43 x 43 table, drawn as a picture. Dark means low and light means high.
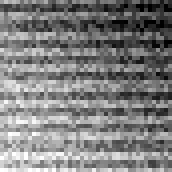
The bottom left is the ninth with the highest average. The top right is the ninth with the lowest average. Values rise toward the bottom left. Stripes running across repeat 10 times from top to bottom. On average the colour sits 50% of the way up the scale.
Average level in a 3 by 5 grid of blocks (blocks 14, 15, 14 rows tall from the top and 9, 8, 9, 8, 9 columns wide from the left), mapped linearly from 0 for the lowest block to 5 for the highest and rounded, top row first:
32110 | 43221 | 54433
